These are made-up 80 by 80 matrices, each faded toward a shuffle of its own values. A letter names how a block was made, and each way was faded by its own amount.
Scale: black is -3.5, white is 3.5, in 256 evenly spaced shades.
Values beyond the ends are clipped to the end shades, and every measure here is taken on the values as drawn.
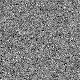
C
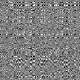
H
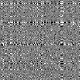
H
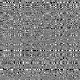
H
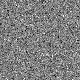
C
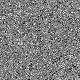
C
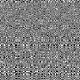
H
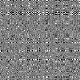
H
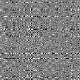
H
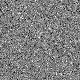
C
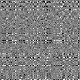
H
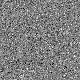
C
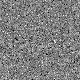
C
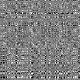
H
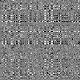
H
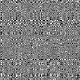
H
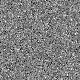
C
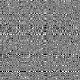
H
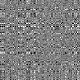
H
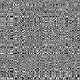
H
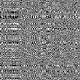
H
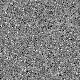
C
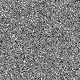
C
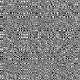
H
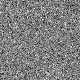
C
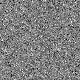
C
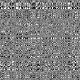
H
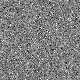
C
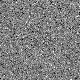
C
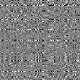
H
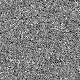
C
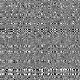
H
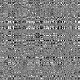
H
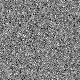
C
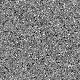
C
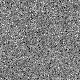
C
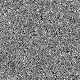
C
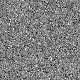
C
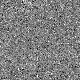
C
